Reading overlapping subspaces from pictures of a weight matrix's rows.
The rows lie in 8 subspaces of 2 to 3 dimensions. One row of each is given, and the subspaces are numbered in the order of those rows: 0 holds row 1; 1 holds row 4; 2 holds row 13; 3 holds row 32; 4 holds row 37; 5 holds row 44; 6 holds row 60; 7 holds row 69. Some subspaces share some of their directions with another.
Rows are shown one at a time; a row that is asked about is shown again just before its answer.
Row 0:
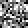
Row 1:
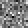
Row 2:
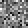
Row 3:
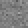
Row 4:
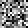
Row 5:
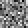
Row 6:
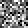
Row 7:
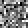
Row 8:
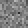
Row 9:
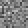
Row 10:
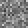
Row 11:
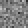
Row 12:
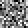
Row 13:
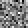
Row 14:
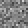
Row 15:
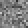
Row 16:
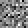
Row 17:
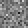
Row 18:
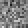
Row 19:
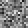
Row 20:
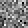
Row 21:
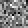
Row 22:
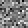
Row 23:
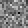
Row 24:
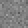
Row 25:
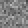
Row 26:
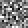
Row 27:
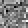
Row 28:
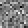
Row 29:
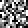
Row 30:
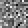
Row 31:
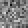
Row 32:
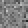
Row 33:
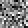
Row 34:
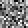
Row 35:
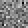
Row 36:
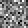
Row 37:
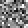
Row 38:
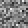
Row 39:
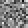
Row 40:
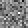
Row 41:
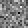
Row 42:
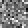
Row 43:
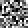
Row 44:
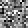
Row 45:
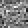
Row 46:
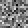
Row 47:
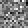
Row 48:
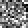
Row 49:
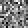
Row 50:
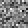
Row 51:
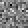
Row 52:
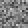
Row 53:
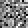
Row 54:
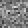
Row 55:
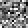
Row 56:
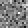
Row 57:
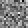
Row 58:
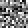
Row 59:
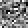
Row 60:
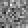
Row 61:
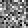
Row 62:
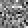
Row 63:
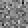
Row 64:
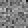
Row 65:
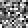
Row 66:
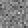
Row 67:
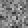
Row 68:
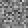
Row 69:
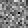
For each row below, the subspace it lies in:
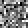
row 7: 3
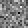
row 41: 5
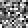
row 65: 3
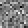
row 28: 4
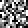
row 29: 7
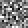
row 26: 5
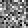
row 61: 0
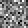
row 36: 2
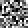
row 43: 5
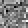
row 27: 3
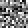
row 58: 1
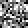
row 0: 0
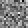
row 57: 4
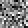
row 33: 2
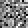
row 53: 4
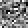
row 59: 3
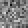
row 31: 6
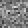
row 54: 3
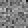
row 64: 1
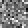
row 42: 0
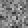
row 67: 5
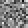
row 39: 4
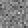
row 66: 4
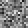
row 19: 5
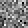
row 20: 2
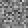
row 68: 5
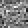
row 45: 3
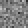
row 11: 1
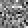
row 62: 2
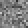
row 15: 2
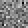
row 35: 2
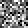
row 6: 1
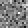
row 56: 0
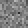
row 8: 7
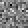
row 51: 7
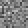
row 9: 5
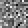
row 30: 4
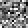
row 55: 3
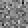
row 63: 2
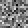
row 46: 4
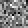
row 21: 6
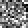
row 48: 0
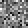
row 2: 0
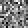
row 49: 5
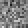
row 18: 6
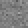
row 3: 2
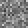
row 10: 1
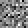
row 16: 4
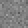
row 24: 0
